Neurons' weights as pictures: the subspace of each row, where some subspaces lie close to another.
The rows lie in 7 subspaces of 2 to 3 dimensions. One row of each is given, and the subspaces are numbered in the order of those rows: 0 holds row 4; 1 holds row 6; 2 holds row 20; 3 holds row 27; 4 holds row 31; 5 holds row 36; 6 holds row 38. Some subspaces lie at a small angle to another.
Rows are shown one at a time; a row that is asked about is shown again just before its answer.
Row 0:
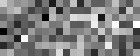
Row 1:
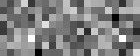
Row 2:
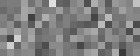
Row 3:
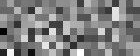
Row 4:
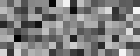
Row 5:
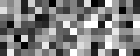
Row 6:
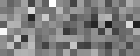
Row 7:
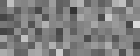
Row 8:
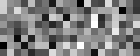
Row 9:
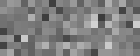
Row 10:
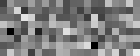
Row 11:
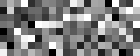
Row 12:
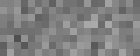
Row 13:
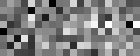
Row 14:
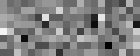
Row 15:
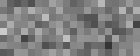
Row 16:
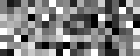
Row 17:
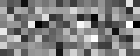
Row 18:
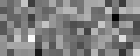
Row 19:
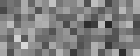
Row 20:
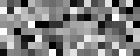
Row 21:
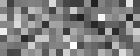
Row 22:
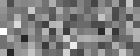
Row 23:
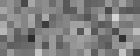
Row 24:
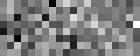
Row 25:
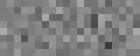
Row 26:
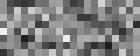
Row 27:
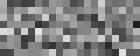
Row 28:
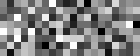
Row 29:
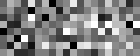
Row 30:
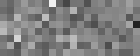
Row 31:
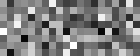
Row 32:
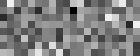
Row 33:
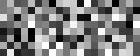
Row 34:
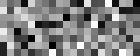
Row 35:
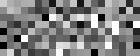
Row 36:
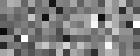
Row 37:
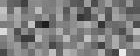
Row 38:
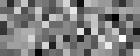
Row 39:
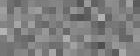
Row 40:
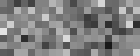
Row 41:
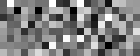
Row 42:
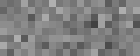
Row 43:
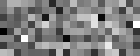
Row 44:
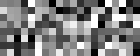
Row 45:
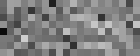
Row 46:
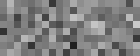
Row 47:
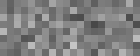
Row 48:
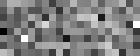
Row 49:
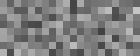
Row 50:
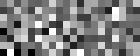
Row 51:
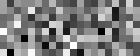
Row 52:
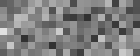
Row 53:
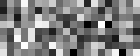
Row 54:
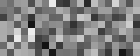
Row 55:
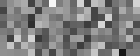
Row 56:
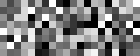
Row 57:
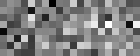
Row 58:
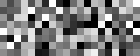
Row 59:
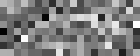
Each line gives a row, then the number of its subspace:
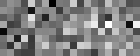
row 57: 1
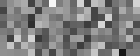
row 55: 1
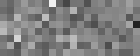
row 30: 0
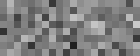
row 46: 0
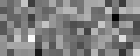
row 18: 6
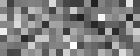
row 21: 4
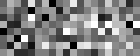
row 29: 1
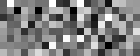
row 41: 6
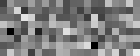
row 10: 3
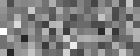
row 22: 4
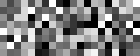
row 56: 4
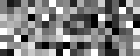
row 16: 5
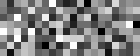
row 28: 0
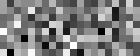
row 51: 4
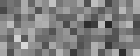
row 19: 3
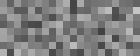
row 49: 0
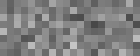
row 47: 0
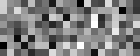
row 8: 2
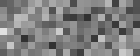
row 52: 2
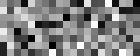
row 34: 2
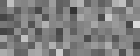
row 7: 6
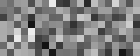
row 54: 0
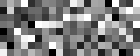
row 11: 2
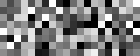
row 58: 4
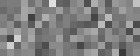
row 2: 4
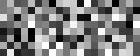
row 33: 0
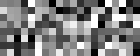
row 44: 6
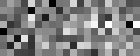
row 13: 1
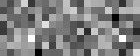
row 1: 6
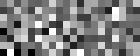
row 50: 4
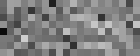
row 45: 1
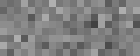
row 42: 5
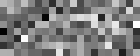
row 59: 2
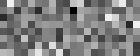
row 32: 6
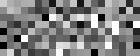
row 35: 2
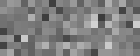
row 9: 5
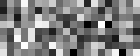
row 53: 3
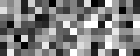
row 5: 3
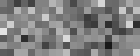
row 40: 3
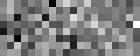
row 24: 0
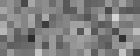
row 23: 6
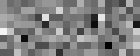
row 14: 6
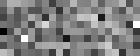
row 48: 5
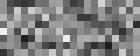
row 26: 3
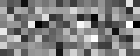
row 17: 2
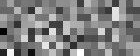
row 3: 4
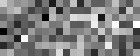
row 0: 2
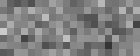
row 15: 3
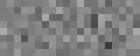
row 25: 6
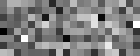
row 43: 5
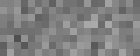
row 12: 3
